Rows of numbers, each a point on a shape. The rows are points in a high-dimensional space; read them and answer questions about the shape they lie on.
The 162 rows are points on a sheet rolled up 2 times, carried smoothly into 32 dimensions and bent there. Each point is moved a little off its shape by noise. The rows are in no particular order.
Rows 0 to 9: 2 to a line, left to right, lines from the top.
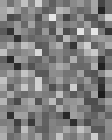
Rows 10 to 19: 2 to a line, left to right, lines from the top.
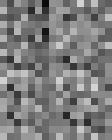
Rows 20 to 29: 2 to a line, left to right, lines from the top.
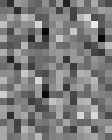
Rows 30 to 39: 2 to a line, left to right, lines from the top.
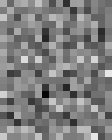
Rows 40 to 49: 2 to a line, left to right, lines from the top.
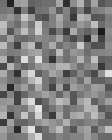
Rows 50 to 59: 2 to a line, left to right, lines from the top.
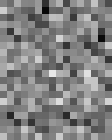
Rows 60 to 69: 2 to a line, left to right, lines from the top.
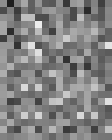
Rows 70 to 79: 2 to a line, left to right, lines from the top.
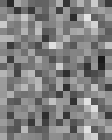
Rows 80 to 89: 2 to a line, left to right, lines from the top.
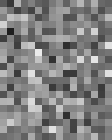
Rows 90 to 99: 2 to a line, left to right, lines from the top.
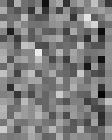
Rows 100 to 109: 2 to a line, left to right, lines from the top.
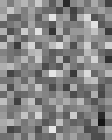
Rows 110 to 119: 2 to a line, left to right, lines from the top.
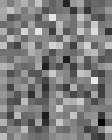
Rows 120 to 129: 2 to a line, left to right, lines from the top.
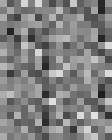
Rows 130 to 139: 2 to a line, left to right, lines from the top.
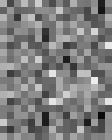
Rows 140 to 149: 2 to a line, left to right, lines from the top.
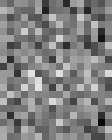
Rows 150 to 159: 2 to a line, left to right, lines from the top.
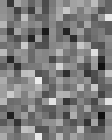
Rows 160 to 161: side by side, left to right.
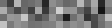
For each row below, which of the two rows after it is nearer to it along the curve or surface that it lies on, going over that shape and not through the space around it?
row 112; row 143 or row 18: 18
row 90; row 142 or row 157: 157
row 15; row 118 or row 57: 118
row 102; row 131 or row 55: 55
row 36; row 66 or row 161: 161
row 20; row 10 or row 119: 10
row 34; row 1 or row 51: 51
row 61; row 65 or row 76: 65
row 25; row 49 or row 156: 49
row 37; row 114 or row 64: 114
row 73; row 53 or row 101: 101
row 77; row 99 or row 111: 111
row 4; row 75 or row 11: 75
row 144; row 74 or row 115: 115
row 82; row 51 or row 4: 4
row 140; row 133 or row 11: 133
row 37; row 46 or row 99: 46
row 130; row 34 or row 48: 34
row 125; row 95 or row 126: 126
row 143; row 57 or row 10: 10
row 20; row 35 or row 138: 138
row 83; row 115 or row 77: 77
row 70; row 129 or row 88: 129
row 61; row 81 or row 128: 128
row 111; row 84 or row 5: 84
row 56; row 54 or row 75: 54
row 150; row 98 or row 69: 98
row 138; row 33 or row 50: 50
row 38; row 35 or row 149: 149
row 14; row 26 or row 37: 37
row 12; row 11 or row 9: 9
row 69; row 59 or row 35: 35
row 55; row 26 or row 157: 157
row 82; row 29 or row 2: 2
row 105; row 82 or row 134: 82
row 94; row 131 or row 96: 96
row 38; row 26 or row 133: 26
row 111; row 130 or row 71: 71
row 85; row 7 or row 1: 1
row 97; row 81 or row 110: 110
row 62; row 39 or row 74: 39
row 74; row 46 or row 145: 145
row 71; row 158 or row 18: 158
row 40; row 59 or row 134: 59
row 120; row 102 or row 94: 94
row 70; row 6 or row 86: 86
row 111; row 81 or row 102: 102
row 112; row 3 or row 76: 3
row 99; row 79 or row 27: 27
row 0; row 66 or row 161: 66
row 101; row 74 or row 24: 24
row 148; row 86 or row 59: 86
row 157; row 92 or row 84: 84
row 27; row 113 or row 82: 113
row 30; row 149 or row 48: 48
